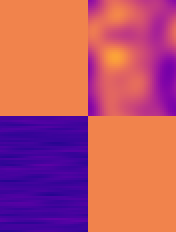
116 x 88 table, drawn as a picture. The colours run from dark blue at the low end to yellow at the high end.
It is made of 2 by 2 panels. Panel 1,1: high, flat. Panel 1,2: middling, smooth, strong in contrast. Panel 2,1: very low, streaked across, faint in contrast. Panel 2,2: high, flat.
